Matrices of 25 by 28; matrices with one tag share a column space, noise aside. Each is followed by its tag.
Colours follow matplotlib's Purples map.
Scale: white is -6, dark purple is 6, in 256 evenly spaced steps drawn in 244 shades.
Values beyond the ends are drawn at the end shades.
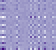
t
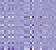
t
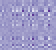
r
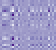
r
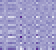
t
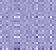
t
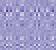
r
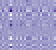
r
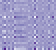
t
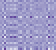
t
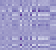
r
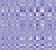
r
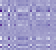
r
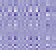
r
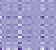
t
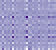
t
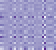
t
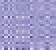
t
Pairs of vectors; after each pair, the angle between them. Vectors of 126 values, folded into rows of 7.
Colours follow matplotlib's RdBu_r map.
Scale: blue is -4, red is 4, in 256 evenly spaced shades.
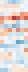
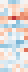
nearly parallel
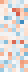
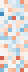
orthogonal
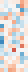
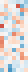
nearly opposite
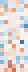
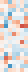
partly opposed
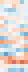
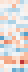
nearly parallel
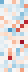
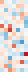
partly opposed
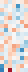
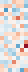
partly opposed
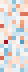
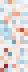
partly opposed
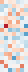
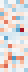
partly aligned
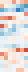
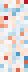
partly aligned
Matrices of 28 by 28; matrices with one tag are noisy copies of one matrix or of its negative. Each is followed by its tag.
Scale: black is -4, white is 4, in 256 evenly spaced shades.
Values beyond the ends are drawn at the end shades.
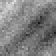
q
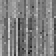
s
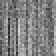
s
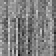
s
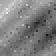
q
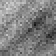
q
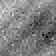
q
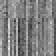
s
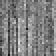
s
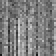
s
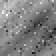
q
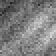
q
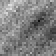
q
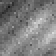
q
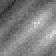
q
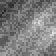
q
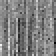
s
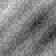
q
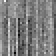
s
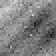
q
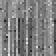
s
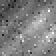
q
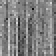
s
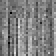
s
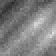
q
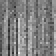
s
